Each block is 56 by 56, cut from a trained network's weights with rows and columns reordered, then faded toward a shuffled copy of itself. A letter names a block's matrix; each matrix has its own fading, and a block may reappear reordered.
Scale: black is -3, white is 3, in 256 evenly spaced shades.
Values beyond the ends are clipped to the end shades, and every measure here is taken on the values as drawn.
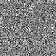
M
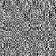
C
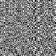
C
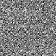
M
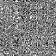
M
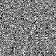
M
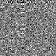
M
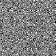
M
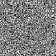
M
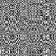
C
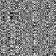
C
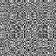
C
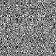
M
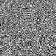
M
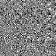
M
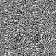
M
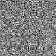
M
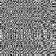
C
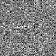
M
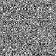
M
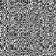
C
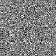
M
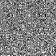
M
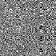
M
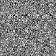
M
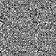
M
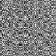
C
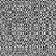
C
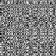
C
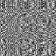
C
